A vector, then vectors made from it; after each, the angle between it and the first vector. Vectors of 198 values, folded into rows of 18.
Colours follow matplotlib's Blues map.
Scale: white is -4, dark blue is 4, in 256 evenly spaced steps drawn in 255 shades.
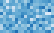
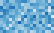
partly opposed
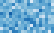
orthogonal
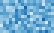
partly aligned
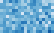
orthogonal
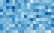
nearly opposite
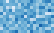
nearly parallel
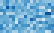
nearly opposite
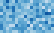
nearly opposite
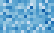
partly opposed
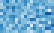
nearly opposite
